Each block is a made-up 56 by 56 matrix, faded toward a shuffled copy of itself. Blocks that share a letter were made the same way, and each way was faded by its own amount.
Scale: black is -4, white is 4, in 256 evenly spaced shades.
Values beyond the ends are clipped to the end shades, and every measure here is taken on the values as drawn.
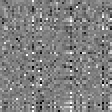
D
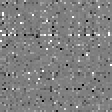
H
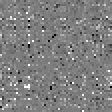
H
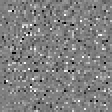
H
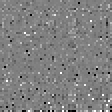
H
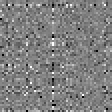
D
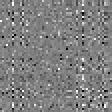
D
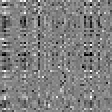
D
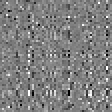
D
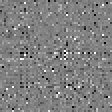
H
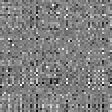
D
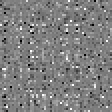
H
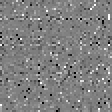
H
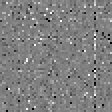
H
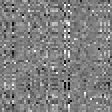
D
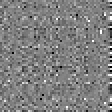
D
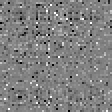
H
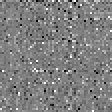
H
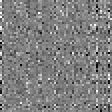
D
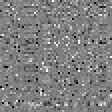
H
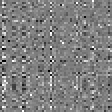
D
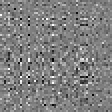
D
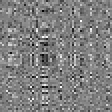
D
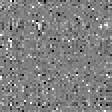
H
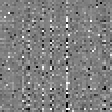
D
